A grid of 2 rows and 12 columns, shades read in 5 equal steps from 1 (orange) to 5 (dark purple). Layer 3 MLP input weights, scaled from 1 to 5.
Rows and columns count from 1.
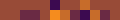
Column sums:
6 6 7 7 6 6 5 7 7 5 7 6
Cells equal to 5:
2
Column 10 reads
3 2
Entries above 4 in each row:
1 1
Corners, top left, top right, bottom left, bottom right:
3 3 3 3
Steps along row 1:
same same same same up down same down up same same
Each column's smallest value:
3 3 3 3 3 1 2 3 2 2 3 3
